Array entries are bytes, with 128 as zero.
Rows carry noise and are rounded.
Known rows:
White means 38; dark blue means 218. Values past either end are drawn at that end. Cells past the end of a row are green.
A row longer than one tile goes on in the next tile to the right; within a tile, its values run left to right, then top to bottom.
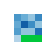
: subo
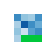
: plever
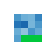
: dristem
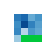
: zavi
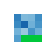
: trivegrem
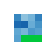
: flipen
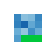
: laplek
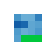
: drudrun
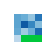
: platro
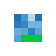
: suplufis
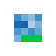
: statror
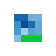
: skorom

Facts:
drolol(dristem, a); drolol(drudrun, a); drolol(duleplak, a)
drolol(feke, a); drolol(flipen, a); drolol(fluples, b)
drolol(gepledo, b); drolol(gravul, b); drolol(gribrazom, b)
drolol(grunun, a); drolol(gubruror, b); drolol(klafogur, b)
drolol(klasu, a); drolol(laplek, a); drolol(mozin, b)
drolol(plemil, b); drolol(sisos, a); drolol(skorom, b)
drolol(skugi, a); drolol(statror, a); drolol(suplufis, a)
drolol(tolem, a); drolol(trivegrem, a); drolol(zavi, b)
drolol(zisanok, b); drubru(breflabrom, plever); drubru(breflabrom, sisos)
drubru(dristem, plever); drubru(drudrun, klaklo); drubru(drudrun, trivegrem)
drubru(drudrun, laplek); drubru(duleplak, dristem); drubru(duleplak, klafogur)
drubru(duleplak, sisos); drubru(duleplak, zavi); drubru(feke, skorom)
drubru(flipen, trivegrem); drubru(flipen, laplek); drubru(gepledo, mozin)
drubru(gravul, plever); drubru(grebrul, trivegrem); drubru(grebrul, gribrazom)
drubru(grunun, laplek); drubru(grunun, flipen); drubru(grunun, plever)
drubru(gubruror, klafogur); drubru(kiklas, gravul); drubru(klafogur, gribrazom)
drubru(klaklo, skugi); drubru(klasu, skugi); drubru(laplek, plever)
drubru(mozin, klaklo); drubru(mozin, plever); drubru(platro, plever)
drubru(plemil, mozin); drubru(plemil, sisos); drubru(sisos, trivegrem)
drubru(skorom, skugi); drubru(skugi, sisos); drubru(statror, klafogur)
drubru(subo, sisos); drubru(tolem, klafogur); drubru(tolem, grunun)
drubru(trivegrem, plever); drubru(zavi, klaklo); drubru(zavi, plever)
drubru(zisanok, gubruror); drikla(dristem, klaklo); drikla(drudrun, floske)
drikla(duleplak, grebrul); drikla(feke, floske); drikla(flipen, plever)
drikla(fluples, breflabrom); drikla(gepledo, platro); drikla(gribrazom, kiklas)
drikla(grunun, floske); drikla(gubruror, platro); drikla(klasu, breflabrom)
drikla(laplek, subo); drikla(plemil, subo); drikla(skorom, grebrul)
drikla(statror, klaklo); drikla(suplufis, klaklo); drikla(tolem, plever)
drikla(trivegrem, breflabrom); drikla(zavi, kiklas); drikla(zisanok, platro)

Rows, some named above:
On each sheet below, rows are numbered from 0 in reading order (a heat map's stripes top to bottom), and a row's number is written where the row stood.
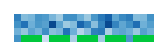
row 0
sisos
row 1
grebrul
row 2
klaklo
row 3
plemil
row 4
sisos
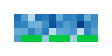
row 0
suplufis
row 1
gepledo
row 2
gravul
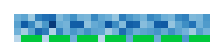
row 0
kiklas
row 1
gubruror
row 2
tolem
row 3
platro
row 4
duleplak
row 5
tolem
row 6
sisos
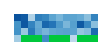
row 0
fluples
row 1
feke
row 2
breflabrom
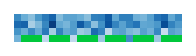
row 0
statror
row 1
zisanok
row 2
breflabrom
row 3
gepledo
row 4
skugi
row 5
mozin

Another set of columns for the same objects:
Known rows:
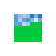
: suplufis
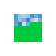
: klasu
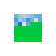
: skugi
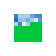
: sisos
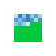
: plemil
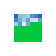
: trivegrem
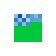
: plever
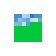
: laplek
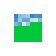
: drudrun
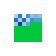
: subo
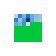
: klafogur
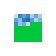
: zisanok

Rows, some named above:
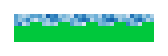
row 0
klasu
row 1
zavi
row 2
fluples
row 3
skorom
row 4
zisanok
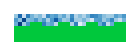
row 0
klaklo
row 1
gubruror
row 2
sisos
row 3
klasu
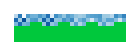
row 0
kiklas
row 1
grebrul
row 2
duleplak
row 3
feke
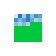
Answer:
gravul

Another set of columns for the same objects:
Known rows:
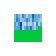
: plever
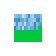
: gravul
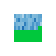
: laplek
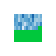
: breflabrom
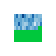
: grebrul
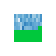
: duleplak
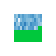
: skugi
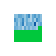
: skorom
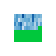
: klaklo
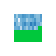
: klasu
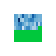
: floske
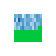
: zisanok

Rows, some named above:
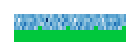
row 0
skugi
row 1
fluples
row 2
sisos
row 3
feke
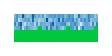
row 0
klaklo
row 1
suplufis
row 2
kiklas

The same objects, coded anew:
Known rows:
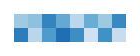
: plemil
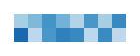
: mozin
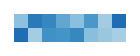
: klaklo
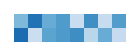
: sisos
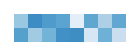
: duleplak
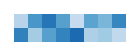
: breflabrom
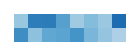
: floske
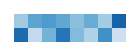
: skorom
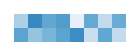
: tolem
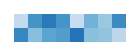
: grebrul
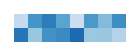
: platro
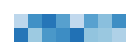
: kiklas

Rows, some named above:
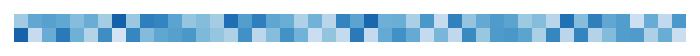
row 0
skorom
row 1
floske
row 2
feke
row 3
skugi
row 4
fluples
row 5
suplufis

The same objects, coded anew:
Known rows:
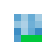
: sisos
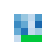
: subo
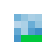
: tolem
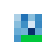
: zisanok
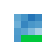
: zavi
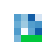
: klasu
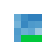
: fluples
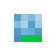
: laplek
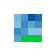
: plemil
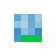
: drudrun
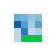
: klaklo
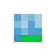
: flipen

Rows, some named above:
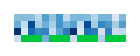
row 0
feke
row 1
skugi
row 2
feke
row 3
grebrul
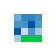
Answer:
skorom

